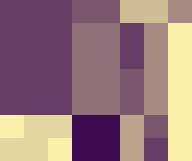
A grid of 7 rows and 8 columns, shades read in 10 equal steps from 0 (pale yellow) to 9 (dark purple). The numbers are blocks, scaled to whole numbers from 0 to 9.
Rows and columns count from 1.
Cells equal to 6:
5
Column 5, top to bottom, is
6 5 5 5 5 9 9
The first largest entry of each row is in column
1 1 1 1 1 4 4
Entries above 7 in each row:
0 0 0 0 0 2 2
